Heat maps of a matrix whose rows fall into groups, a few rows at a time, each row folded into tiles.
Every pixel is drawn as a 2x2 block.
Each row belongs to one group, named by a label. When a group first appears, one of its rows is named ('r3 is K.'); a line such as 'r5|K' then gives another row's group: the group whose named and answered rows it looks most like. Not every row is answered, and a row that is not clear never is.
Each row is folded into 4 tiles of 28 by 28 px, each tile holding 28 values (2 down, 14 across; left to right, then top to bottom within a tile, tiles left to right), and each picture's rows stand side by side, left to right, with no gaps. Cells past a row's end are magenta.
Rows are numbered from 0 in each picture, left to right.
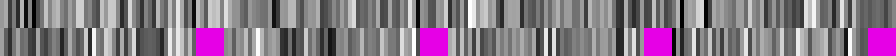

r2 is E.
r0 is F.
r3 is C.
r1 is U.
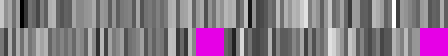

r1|F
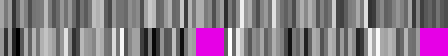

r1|C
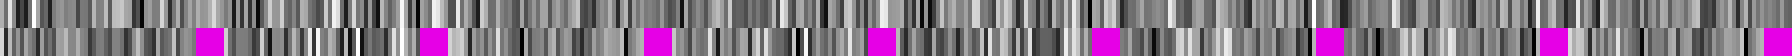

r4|F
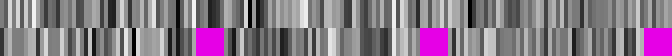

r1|F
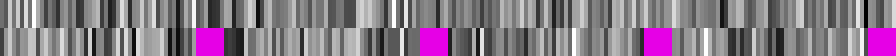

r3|U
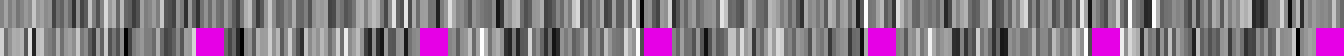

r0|E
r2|U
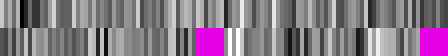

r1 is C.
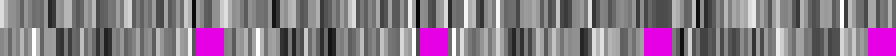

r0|U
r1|U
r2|C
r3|F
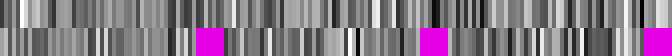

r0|E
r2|F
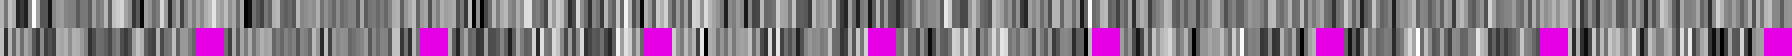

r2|F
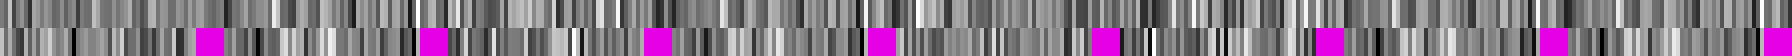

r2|F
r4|E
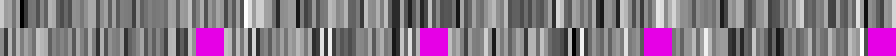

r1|E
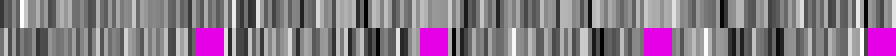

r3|U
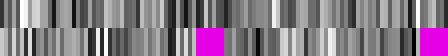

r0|E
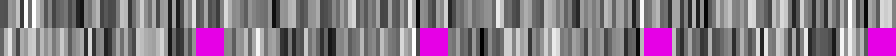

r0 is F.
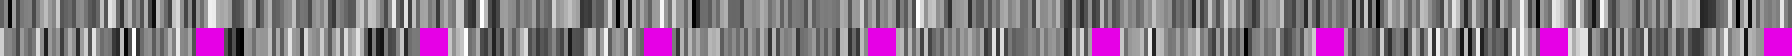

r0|F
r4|E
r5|E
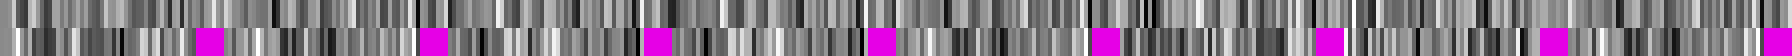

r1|U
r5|F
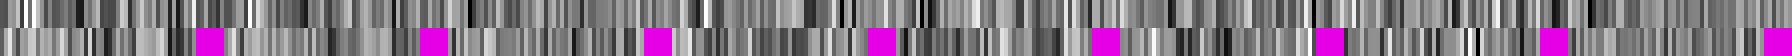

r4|F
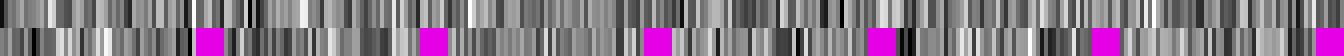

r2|E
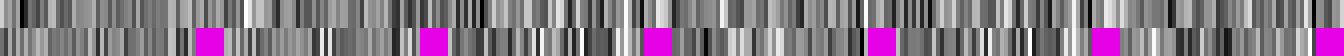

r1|E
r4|F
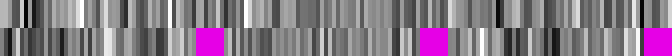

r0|F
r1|E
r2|U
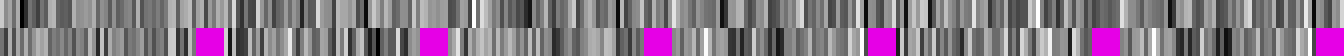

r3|U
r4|C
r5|U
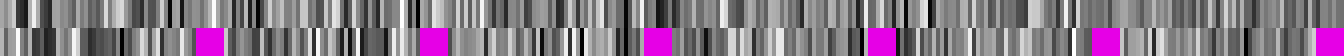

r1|F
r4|C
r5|E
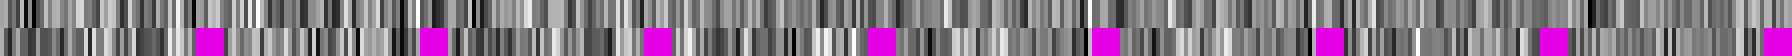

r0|F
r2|F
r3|C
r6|C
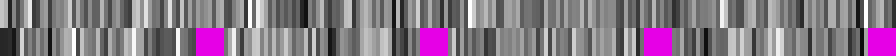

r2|E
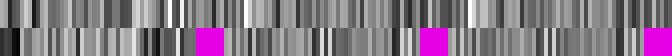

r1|E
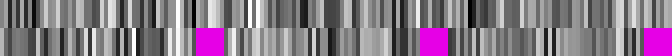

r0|F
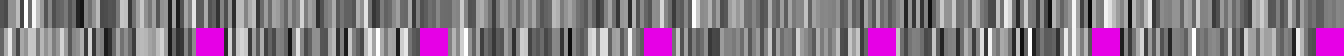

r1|C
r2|C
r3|E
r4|F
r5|C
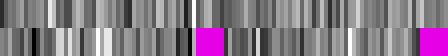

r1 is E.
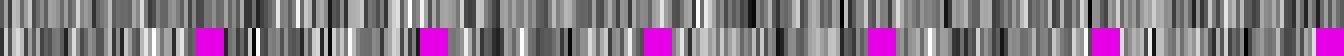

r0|C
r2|C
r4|U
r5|E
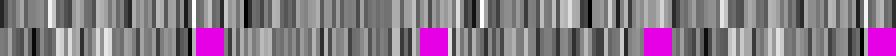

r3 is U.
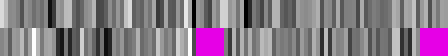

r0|U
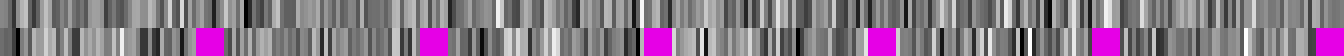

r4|F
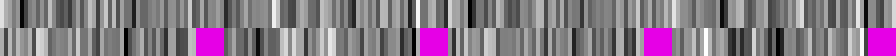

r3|U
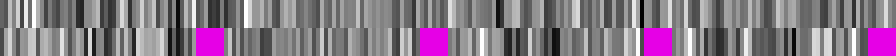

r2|U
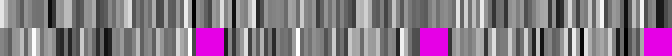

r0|U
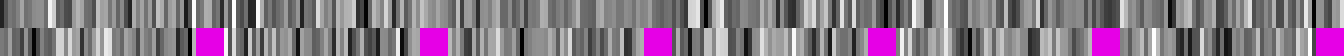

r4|C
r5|U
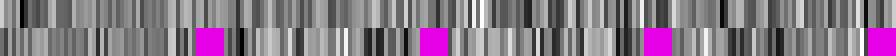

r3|U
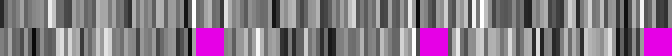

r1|U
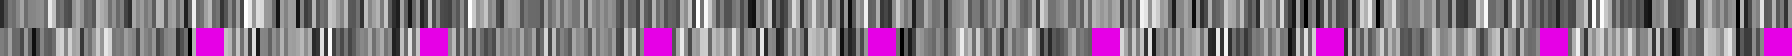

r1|E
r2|E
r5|E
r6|C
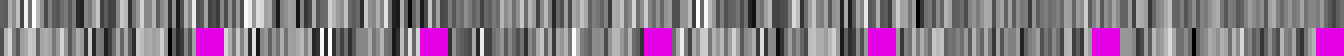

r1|E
